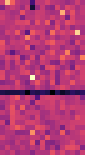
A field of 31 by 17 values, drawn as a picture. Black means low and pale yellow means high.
Overall the values sit about 50% of the way up the scale. Row 19 differs from the rows beside it. The values are skewed, with a long tail toward low values.
